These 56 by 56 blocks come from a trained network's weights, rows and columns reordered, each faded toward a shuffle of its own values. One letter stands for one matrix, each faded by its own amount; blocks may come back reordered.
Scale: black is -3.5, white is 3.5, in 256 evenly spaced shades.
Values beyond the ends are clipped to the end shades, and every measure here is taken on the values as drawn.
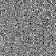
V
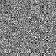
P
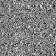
V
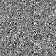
V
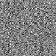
V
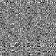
P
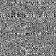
P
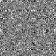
P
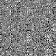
V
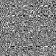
P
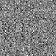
V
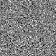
V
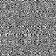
P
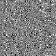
V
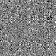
V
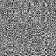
P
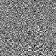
P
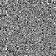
V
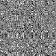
V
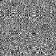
P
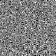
V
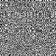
P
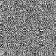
P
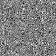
V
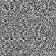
P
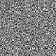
P
